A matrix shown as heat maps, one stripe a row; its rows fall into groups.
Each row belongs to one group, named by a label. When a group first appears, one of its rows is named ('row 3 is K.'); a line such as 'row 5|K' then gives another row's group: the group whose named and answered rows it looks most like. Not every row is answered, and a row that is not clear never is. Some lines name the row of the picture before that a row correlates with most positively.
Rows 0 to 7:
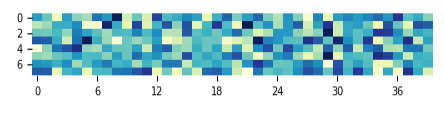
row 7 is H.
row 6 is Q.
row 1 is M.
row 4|M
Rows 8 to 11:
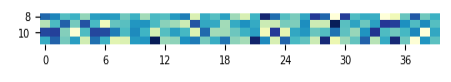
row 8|Q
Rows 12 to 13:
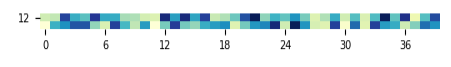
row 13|M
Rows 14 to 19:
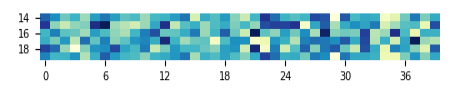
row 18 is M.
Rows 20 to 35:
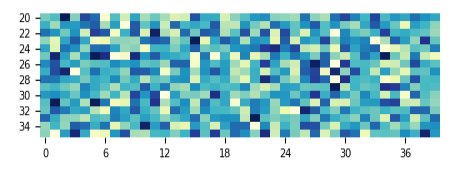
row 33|M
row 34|H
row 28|Q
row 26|Q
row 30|H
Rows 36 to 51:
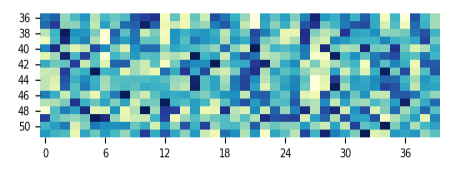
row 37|H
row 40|M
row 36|H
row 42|M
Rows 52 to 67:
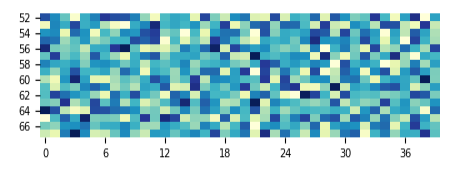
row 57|M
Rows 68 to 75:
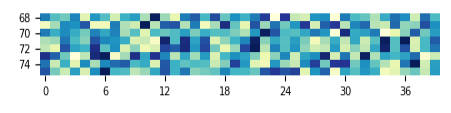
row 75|Q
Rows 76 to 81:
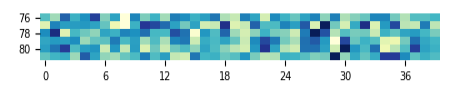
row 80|Q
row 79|Q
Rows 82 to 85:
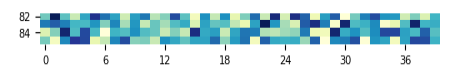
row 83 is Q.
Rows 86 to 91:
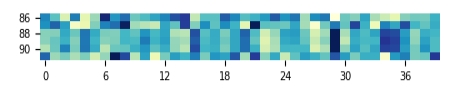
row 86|Q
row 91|M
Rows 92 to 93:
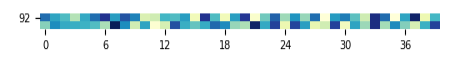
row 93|M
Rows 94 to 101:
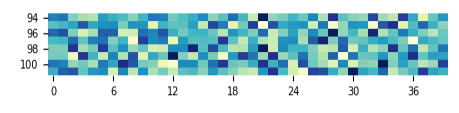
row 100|M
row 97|H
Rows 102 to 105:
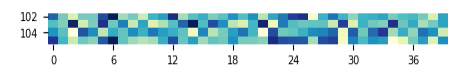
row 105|Q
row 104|H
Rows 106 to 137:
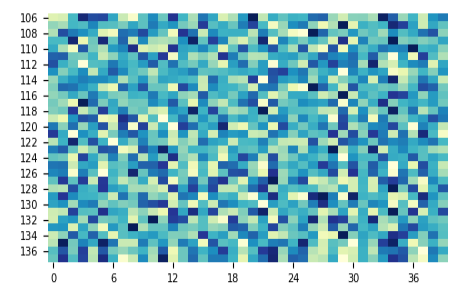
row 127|M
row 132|M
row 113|Q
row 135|M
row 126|H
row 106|H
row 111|H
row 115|Q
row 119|M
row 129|Q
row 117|H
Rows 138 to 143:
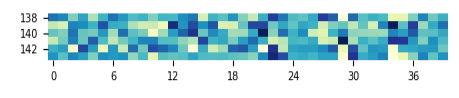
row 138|Q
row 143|Q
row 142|H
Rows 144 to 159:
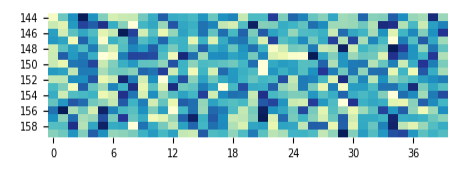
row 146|M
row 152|M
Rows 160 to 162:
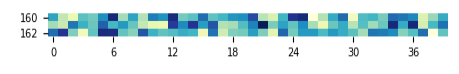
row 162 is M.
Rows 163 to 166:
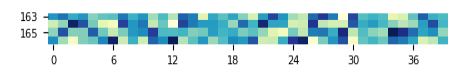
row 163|Q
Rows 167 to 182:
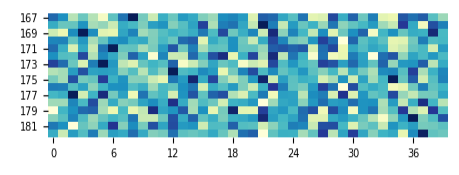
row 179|M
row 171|Q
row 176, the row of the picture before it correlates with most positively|163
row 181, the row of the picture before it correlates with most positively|166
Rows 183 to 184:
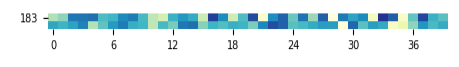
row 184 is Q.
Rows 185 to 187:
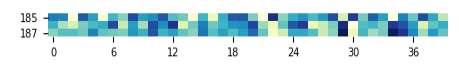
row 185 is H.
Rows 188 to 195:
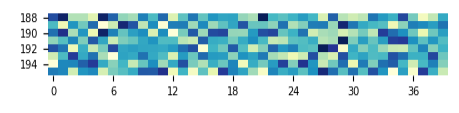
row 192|Q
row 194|M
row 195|H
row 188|M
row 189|M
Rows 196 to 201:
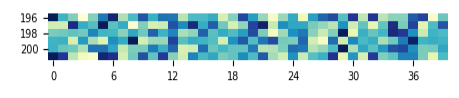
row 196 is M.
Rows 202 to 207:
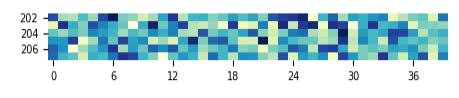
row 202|Q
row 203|M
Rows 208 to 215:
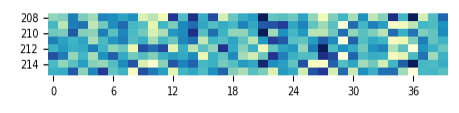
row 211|Q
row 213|Q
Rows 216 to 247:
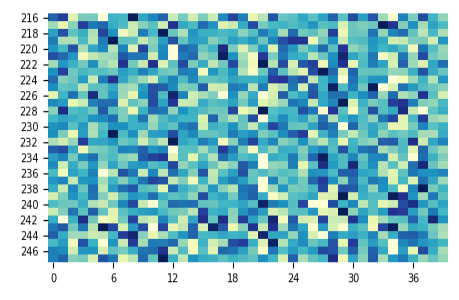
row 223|Q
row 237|H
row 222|M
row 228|M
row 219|Q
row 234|H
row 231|Q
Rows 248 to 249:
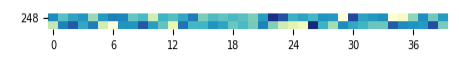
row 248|Q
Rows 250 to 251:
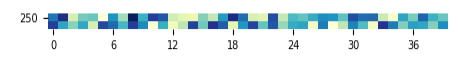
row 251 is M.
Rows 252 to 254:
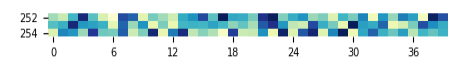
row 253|Q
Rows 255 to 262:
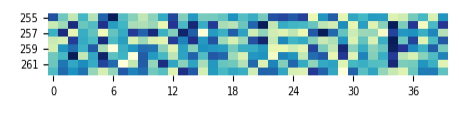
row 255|Q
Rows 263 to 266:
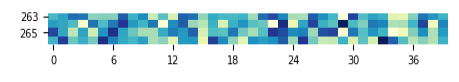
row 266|M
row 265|Q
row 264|M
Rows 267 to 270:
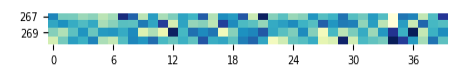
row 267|M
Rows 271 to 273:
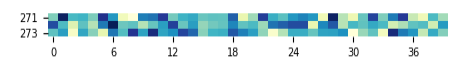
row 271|M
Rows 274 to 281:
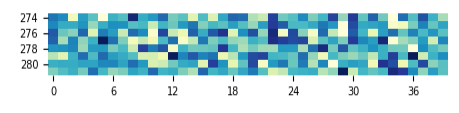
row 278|H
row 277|Q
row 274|H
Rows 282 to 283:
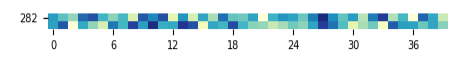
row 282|H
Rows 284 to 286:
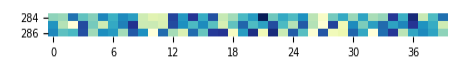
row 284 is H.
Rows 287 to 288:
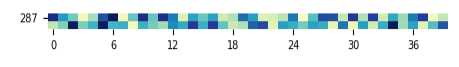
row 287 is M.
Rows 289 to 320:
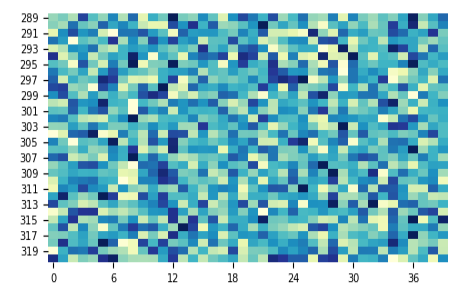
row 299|H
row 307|H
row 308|H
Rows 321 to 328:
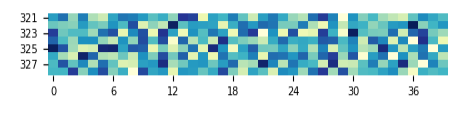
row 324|H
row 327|M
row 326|H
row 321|Q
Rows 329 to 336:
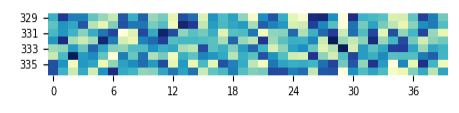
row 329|Q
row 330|Q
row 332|M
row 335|H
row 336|Q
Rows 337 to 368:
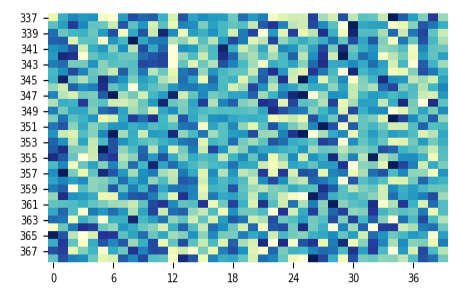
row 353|Q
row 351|Q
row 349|Q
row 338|Q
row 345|M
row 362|M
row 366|M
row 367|H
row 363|H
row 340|H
